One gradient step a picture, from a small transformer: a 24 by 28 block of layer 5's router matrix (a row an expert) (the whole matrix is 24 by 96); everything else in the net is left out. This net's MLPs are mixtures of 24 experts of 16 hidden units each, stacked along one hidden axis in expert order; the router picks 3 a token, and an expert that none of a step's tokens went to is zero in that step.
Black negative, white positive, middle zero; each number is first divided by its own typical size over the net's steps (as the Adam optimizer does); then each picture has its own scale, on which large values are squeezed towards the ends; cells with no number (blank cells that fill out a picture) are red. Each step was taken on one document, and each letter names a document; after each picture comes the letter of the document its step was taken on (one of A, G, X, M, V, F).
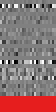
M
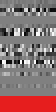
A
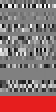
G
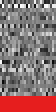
M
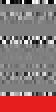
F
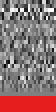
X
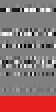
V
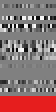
G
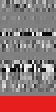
V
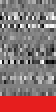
X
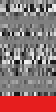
A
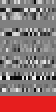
V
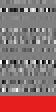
M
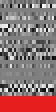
G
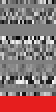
F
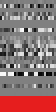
A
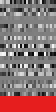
A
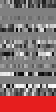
A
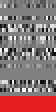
G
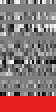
A
